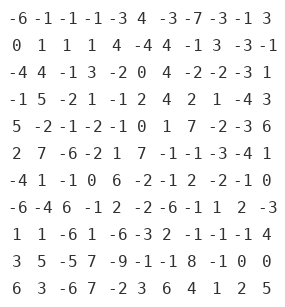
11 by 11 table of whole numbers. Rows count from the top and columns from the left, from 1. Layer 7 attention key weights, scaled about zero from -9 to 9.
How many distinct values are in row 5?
8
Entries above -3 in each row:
6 9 9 10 10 8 10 7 8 9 10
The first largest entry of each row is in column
6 5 2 2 8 2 5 3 11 8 4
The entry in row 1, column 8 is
-7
